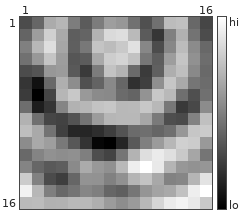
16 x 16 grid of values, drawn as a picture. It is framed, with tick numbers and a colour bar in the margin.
Grain: blotchy. Ninth with the highest average: bottom right. Odd rows or columns: none. Rings: centred on the top middle.
